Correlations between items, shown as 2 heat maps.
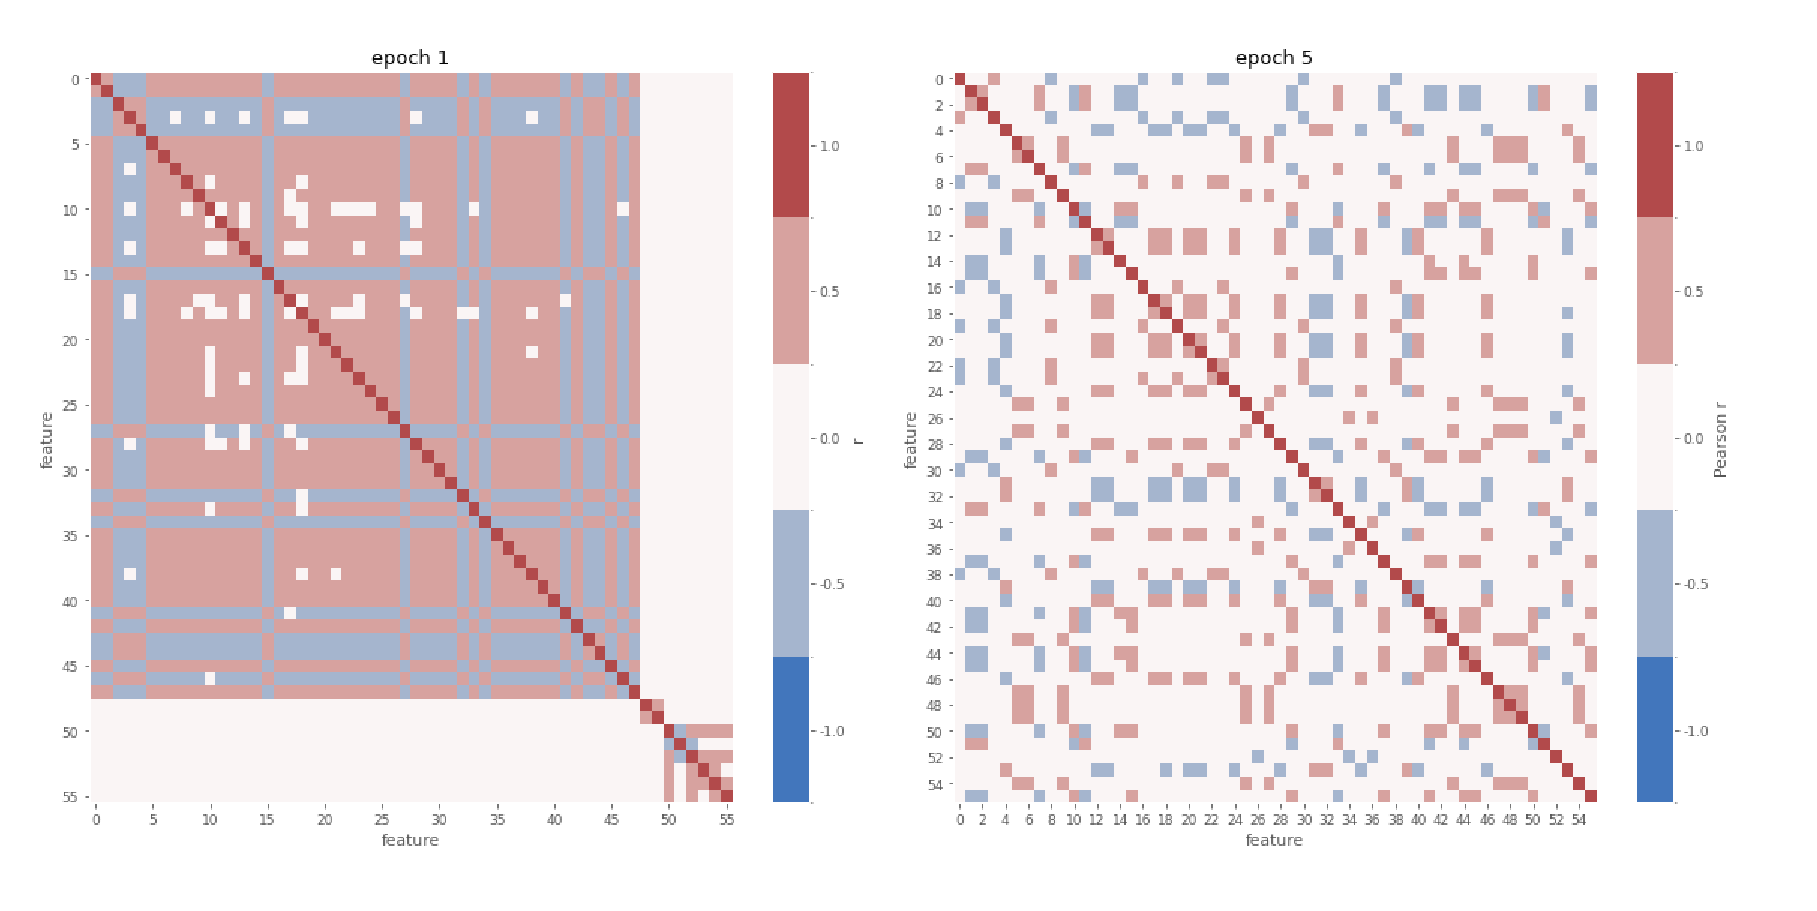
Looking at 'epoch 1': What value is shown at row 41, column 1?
-0.5
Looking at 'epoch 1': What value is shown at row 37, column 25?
0.5
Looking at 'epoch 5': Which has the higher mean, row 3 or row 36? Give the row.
36
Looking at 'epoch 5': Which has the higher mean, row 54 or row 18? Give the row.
54
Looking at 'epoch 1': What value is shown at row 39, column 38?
0.5
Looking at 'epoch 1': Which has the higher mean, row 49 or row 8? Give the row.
8
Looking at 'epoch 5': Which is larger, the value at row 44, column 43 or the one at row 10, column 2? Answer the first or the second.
the first
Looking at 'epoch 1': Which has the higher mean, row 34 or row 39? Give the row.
39
